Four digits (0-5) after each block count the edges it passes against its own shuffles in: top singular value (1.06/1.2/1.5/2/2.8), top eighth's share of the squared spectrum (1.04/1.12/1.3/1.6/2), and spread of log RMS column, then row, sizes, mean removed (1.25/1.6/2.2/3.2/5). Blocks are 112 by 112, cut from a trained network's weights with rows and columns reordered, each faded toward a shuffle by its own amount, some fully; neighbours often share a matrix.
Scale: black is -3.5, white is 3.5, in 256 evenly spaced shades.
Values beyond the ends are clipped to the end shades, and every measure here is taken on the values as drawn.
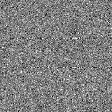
4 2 0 2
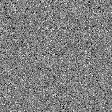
3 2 0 1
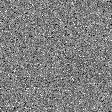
2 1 0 0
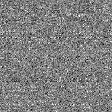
4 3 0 2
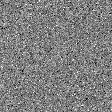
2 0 0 0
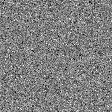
0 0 0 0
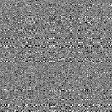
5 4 3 4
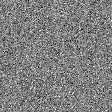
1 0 0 0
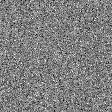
0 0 0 0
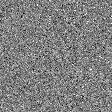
0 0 0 0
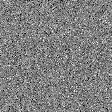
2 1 0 0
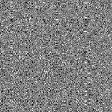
4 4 2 2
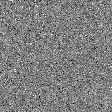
1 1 0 0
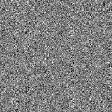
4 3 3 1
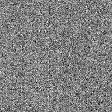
3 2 0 0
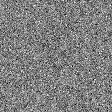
1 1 0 0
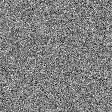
0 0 0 0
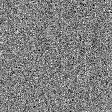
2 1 0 0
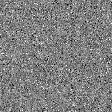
3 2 1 1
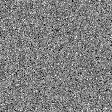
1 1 0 0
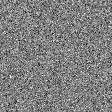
0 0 0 0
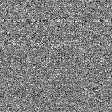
4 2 0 2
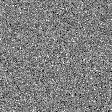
2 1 0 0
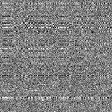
5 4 1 3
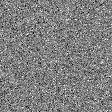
1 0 0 0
